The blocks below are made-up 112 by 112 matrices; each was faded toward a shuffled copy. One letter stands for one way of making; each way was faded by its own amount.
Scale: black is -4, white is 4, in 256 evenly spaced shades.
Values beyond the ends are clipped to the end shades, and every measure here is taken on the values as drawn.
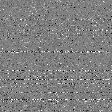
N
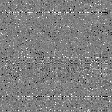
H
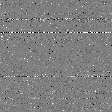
N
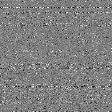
N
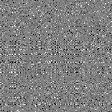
H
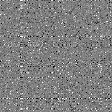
H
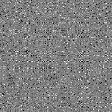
H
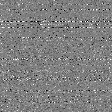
N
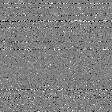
N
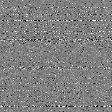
N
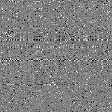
H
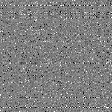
H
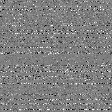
N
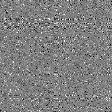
H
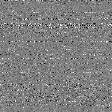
N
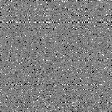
H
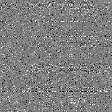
H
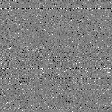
H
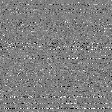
N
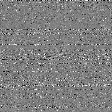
N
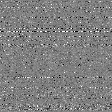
N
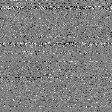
N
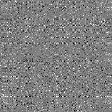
H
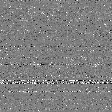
N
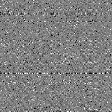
H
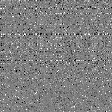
H
